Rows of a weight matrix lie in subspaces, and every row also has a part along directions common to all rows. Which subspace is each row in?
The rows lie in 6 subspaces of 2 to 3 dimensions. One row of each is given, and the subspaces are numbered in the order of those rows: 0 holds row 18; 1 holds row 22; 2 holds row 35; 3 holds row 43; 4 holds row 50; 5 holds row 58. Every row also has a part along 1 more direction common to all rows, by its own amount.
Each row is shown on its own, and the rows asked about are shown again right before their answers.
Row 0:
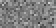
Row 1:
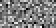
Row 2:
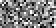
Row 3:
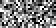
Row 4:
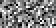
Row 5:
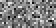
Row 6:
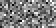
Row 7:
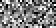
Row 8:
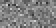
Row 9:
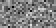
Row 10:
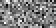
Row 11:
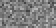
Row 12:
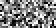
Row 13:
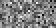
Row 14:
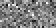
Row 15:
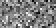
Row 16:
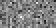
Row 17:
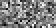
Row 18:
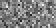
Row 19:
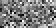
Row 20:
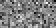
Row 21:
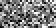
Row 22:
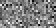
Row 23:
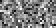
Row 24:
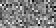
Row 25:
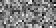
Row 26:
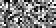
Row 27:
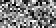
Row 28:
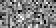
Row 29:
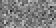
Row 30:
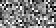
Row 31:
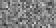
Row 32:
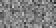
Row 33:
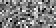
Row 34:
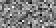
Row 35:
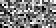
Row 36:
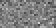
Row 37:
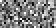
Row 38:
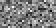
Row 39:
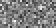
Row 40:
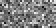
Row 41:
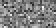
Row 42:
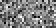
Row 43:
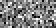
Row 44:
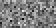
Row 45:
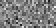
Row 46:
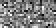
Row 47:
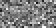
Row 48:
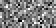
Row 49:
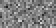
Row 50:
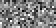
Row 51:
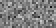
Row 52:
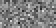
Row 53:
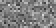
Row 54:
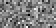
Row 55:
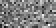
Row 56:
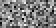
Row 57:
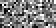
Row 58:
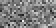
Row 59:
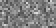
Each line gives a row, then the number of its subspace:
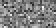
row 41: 2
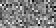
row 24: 1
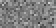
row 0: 1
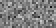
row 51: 3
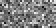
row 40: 2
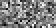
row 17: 0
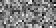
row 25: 2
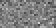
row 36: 1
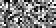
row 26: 4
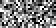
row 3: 0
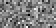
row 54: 4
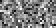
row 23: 0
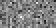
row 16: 3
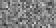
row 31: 0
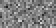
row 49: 0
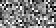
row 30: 1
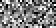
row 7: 3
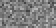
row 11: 4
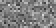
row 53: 5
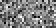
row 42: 3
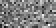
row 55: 2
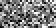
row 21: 5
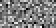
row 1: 0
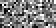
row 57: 2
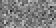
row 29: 5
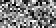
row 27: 5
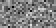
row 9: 2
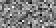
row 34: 2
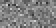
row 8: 5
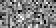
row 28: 3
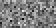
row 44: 4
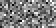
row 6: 5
